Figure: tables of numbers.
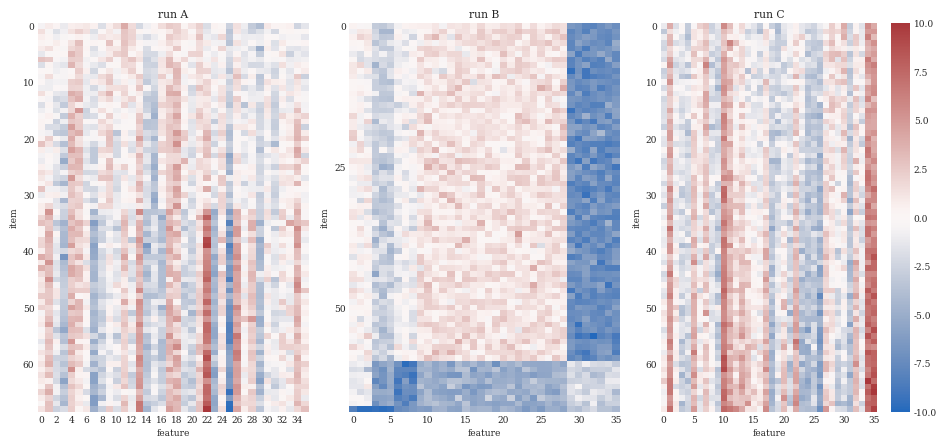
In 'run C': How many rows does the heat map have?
69
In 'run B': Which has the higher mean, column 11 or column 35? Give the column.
11
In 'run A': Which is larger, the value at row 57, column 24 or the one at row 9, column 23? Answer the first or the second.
the first
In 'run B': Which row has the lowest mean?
68
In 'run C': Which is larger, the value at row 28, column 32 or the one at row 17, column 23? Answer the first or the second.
the first
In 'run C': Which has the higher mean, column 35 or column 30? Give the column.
35
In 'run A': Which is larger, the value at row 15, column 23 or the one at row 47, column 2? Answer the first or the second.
the second
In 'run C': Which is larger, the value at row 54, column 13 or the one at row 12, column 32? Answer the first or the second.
the first
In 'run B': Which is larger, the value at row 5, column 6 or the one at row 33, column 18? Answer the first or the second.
the second
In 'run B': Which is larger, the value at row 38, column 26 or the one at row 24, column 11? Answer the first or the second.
the second
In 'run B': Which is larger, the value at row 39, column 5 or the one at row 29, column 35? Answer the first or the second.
the first
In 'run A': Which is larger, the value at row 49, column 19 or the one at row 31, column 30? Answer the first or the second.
the second
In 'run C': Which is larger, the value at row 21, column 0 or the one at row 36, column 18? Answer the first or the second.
the first
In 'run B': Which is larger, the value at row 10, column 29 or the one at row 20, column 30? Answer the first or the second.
the first
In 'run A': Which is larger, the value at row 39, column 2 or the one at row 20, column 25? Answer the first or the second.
the first
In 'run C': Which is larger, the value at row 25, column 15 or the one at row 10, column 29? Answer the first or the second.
the second
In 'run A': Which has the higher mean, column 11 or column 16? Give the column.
11
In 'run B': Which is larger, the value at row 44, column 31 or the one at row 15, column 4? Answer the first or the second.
the second
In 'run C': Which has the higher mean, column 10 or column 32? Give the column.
10
